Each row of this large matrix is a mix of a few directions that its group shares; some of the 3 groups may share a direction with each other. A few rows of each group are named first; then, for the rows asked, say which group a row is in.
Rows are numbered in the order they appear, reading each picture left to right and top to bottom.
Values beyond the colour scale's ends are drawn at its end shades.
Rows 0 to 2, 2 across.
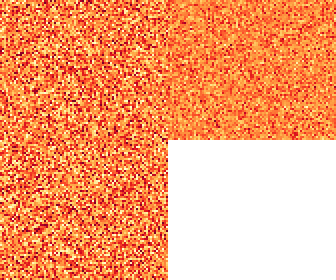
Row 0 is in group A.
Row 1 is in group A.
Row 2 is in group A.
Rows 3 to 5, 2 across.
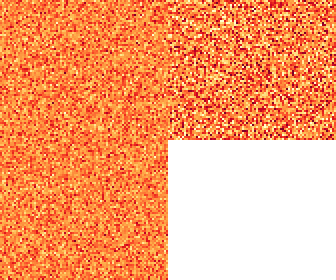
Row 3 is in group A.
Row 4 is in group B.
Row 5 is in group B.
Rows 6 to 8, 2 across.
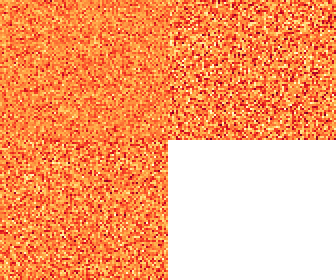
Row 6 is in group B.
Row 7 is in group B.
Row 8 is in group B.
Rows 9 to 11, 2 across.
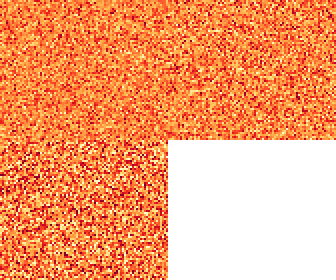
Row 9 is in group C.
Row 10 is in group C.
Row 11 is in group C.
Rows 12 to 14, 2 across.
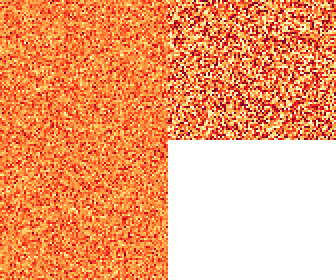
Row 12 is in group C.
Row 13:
C
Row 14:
C
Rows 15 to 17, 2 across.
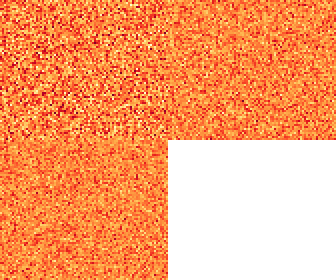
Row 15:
B
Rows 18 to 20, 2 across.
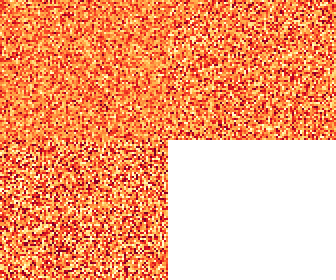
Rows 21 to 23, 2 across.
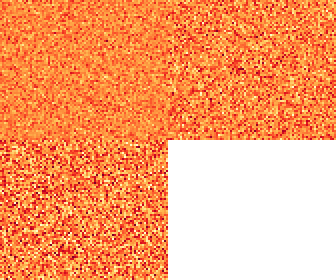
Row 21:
A
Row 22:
C
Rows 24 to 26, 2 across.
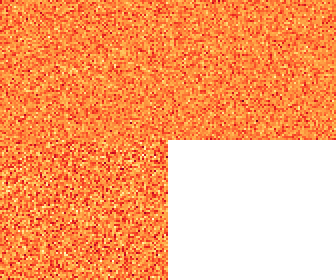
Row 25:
A
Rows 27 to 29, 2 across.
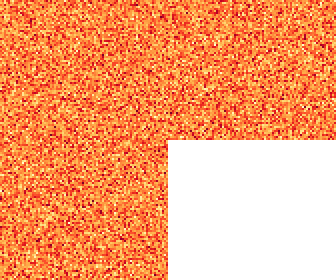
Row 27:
C
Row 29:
B
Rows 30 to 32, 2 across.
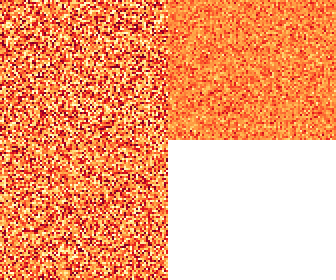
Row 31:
B
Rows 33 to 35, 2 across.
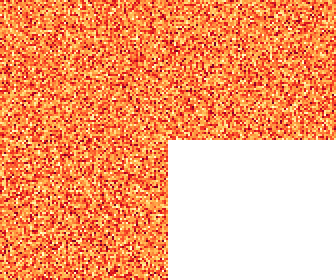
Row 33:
C
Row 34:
B
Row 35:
A
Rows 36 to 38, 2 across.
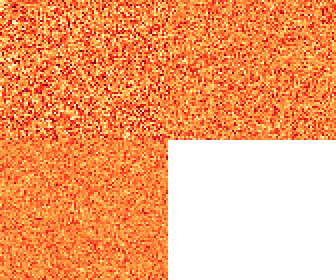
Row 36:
A
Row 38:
A
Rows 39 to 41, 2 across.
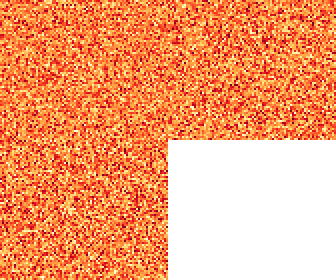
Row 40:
C
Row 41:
C
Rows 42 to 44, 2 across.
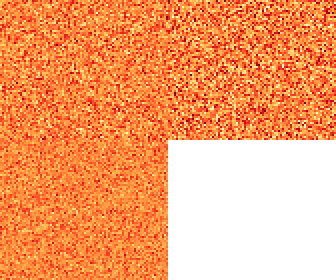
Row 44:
A
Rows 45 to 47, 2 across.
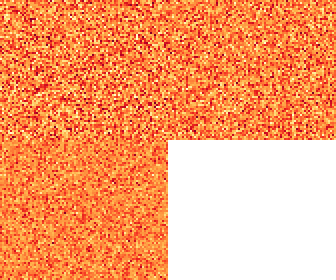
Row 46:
B
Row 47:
A
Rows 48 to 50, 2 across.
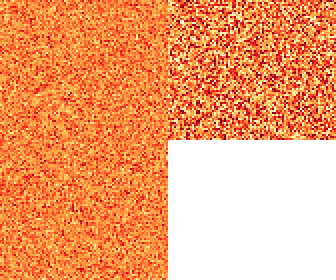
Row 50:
A
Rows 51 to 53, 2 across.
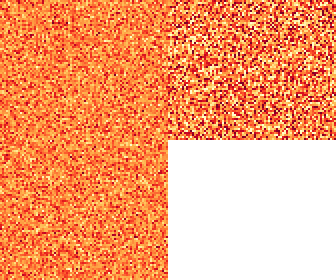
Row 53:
C
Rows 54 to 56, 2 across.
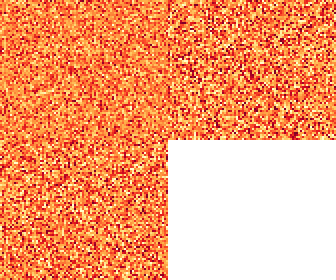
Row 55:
A
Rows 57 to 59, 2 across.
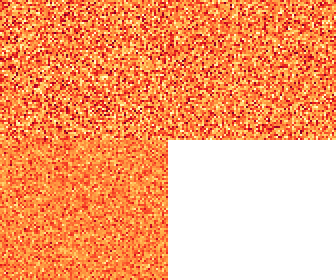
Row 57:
A
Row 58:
C
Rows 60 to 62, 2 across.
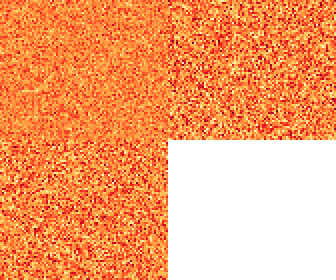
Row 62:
A
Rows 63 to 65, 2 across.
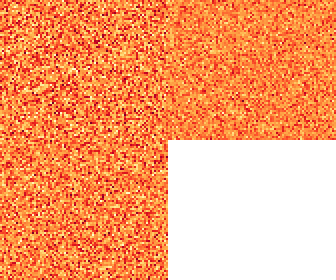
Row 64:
A
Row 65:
C
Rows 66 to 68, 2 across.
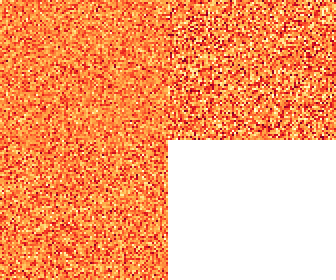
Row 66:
B
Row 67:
A
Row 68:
C
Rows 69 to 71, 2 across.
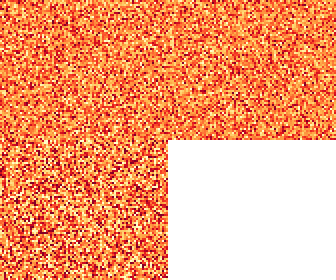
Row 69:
B
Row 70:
A
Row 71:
A
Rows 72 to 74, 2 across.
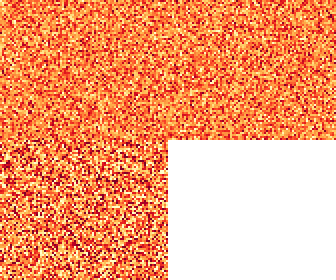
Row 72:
A
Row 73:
C
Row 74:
C
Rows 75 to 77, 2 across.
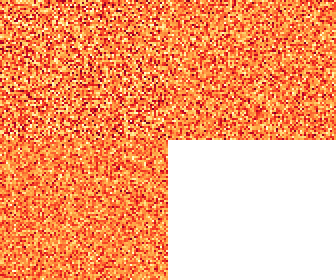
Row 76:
A
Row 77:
C
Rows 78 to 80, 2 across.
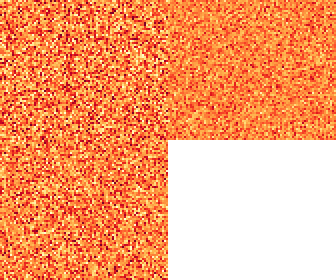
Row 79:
B
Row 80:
A
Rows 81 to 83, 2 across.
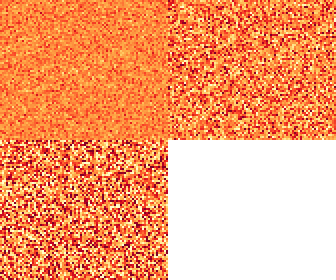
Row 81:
B
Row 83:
B
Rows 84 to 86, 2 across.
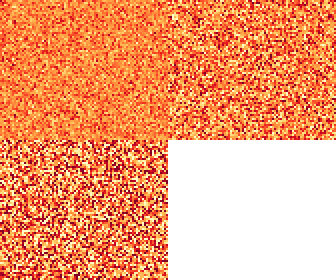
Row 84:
A
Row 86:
C
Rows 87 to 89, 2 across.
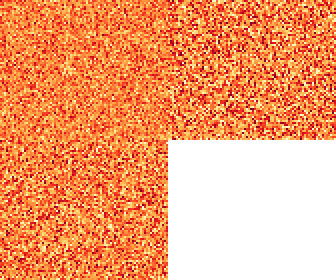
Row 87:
C
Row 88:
C
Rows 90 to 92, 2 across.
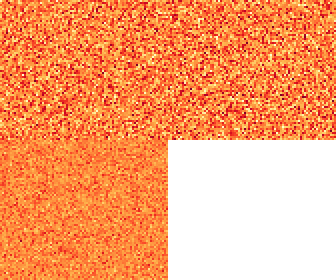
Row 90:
B
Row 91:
C
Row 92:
B
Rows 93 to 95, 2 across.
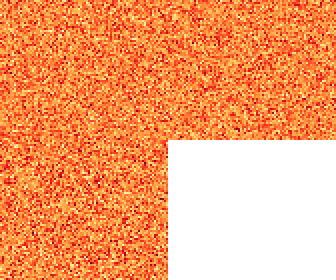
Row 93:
C
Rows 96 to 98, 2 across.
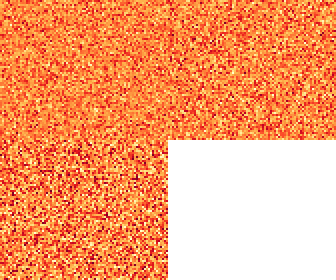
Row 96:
B
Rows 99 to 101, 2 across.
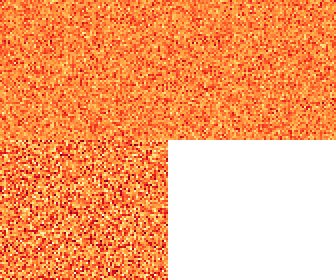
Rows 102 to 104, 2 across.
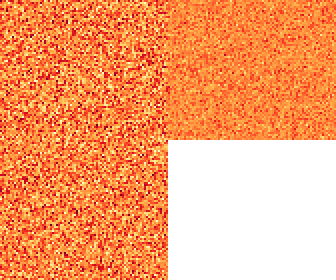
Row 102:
B
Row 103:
A
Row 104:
A
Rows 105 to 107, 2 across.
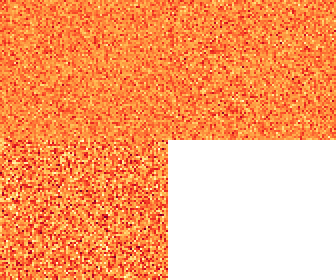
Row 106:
A
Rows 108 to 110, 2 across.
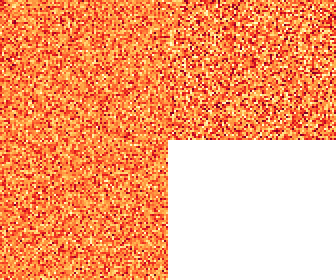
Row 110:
A
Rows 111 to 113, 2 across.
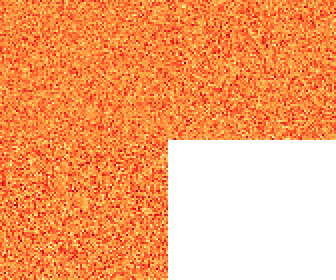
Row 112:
C
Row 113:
B
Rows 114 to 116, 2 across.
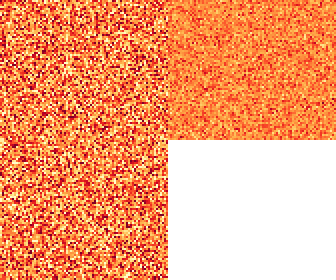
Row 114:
C
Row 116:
A
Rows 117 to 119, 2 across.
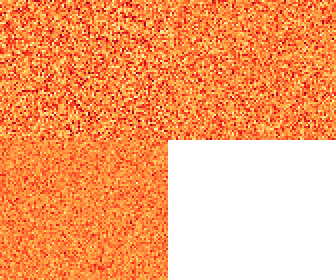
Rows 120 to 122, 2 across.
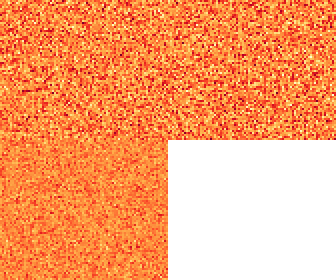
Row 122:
A
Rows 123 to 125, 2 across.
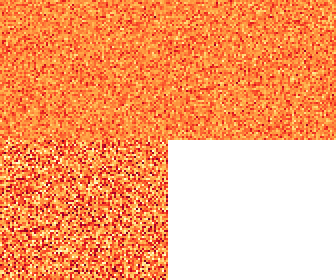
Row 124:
B
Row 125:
B
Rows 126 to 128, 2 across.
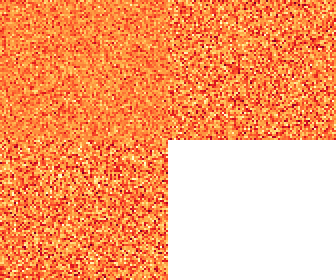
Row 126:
A
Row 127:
B
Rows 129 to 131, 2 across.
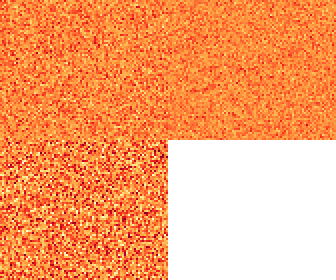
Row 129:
C
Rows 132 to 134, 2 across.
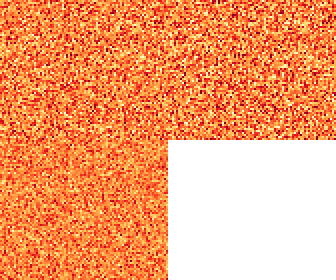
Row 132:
C
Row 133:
A
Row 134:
B
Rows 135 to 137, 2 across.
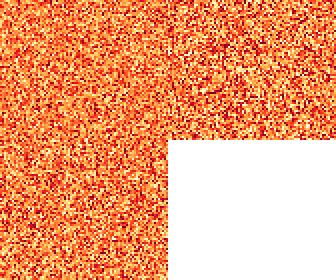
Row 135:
B
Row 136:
A
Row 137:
C
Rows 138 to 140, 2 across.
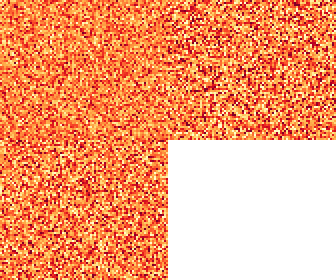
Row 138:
C
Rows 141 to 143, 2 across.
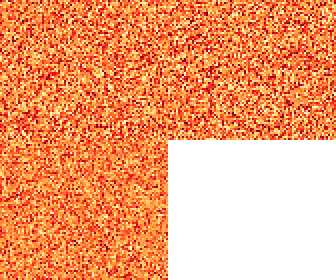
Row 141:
B
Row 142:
A
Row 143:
A
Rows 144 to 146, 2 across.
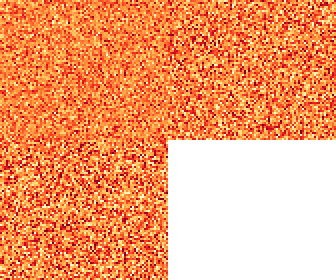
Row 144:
B
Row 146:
C
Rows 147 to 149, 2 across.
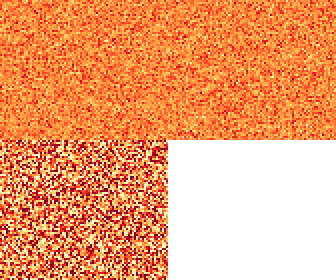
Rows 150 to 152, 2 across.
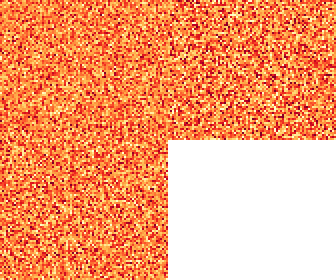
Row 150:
B
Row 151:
A
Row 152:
B
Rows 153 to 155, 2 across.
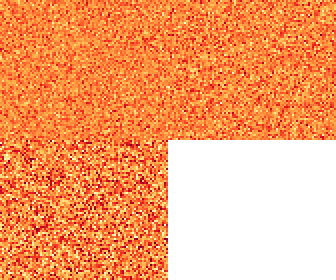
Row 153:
B
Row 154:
A
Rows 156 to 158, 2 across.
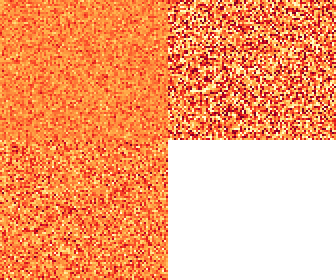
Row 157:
C
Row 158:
A
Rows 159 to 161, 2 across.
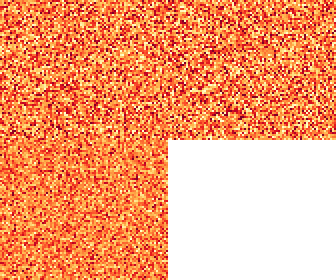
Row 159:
C
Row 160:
A
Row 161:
C
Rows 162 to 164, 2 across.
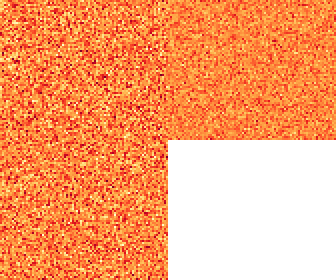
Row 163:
A
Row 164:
A
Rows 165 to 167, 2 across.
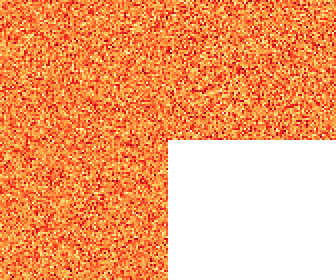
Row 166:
A
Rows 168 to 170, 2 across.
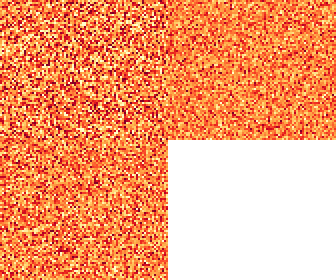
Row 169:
A
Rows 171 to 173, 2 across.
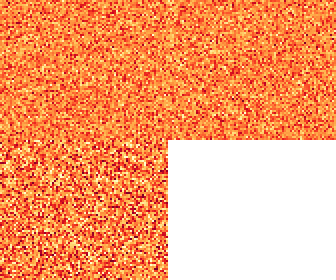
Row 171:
B
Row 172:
A
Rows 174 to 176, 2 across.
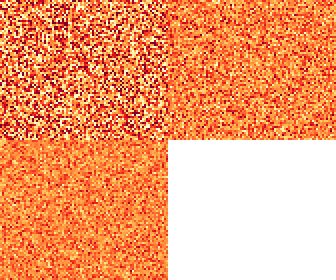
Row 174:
B
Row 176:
A
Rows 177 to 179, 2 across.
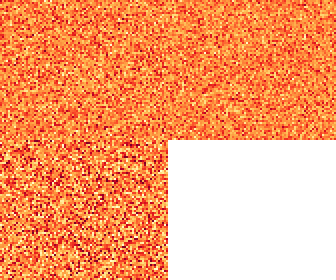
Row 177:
B
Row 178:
C
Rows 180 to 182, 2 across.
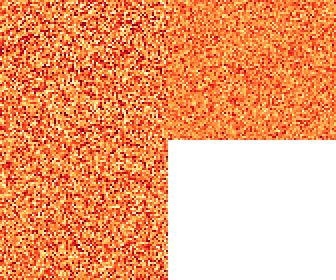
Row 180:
A
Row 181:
B
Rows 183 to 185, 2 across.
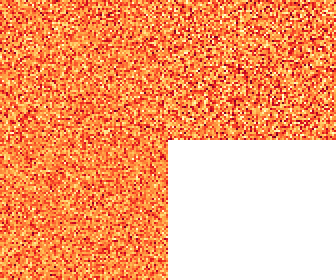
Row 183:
B
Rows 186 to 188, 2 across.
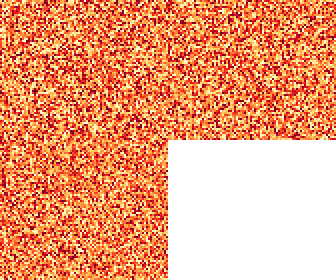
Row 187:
A
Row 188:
A
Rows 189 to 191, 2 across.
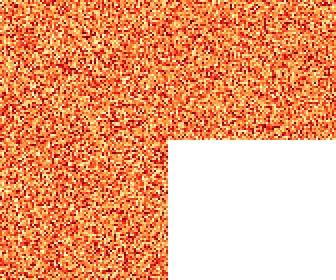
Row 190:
B
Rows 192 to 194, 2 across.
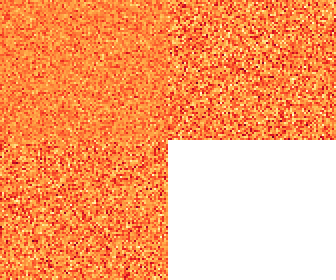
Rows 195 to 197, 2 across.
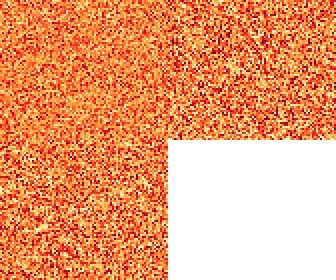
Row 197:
C
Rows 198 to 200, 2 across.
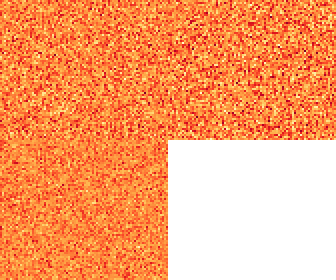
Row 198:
B
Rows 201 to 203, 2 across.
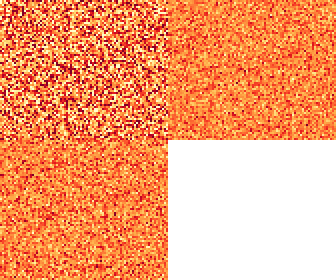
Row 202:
B
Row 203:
B
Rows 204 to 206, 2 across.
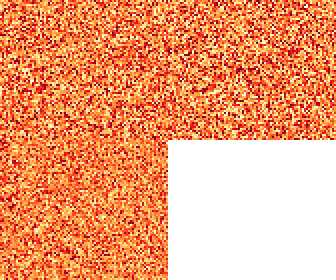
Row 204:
A
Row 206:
A
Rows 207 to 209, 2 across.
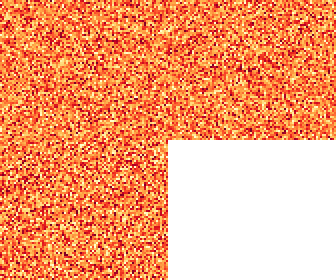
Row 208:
A
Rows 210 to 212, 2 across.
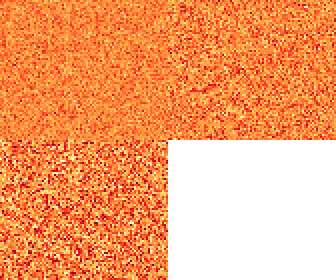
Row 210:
C
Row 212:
A
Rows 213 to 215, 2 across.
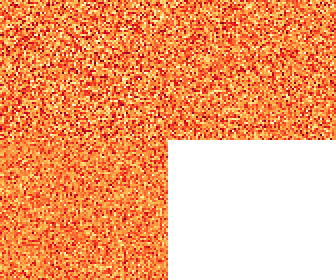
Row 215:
B
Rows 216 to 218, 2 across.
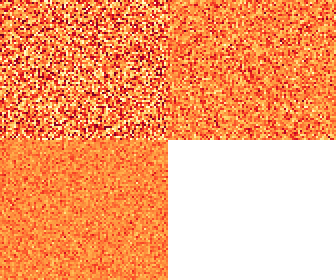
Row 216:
B
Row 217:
A
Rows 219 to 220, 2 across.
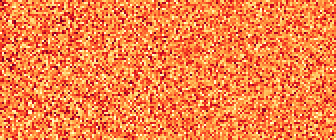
